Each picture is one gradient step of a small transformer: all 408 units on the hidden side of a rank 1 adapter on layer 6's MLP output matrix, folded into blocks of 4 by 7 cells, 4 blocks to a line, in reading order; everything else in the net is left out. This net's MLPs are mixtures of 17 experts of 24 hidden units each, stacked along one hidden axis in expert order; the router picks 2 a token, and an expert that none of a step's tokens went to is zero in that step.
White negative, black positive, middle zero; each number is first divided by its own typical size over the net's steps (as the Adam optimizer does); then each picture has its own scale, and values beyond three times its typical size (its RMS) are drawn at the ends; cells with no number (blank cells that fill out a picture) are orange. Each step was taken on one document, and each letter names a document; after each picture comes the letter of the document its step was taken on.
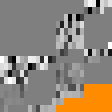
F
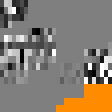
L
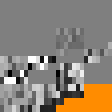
F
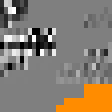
L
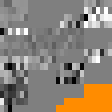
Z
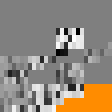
F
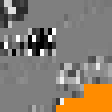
L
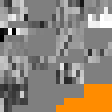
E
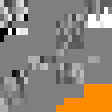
E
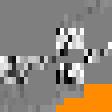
F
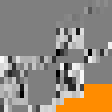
F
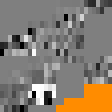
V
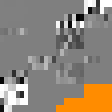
E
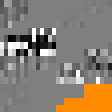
L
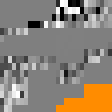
Z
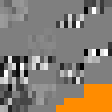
Z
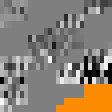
Z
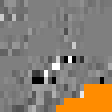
V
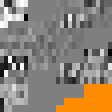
Z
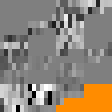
E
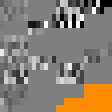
Z
